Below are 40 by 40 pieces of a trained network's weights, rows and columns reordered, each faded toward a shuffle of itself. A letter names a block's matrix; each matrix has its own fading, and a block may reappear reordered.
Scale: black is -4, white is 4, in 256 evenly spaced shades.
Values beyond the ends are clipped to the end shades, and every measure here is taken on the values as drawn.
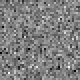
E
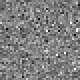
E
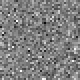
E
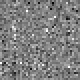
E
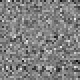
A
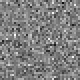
E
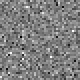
E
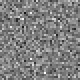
E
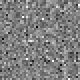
E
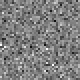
E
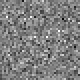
E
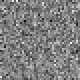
E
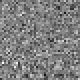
A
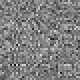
A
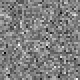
E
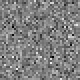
E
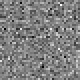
A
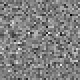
A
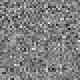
A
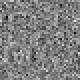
A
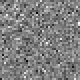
E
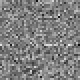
A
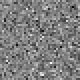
E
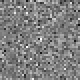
E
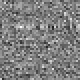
A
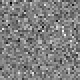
E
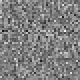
A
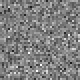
E
